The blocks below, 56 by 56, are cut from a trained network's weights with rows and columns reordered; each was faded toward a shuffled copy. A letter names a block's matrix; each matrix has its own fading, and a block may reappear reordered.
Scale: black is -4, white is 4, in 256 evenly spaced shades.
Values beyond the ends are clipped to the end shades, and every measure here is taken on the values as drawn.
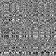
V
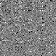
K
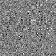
K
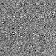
K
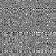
V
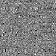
K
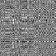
V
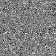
K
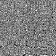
K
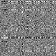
V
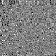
K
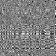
V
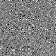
K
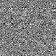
K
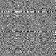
V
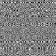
V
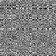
V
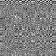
V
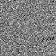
K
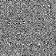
K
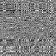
V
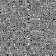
K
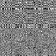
V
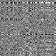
V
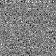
K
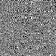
K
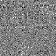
K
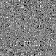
K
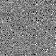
K
